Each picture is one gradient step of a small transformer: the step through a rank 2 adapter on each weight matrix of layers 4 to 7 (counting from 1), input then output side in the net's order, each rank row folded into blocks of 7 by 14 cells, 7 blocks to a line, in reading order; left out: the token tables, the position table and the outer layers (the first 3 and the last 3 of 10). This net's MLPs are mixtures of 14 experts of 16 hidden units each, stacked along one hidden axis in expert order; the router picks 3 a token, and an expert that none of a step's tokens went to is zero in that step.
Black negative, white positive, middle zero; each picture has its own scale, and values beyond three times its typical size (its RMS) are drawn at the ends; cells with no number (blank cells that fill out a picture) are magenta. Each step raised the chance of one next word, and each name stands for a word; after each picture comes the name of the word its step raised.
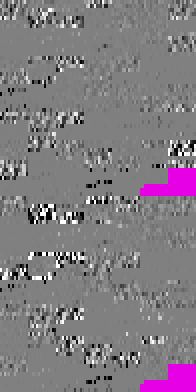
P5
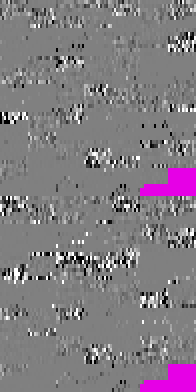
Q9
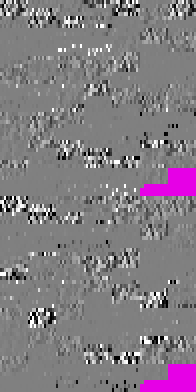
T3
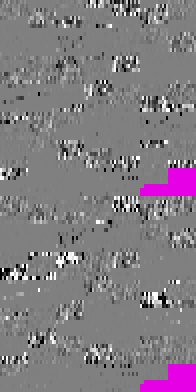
Q9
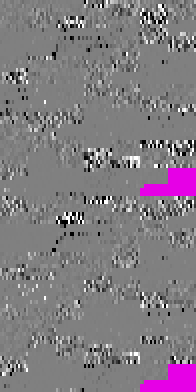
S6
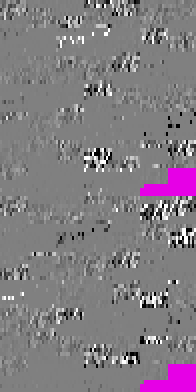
T3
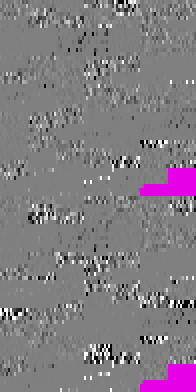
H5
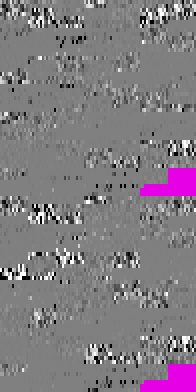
P5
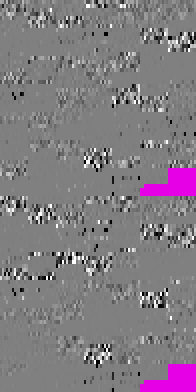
P5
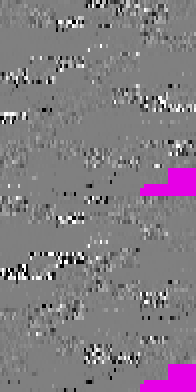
P5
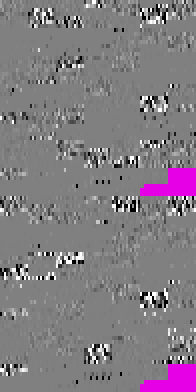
Q9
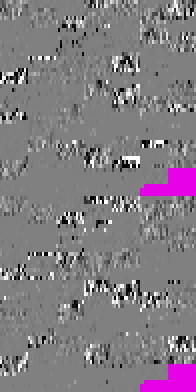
S6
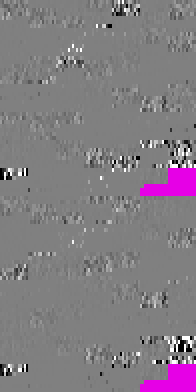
T3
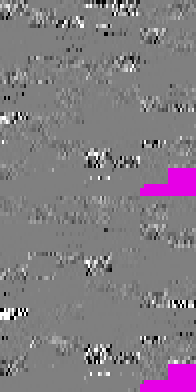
H5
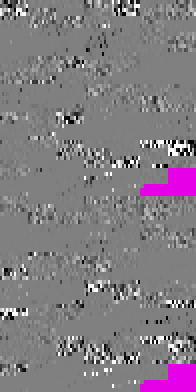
H5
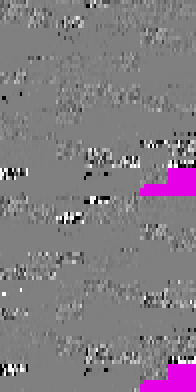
S6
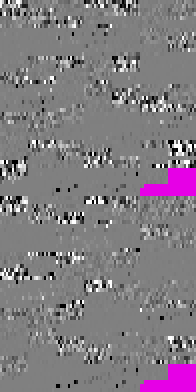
P5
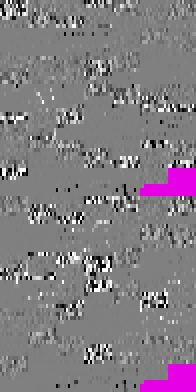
Q9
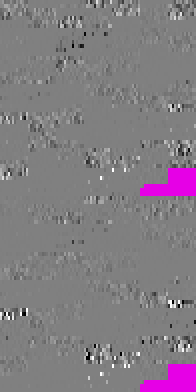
H5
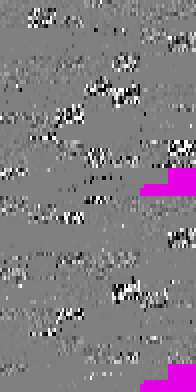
S6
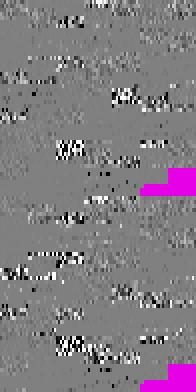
P5
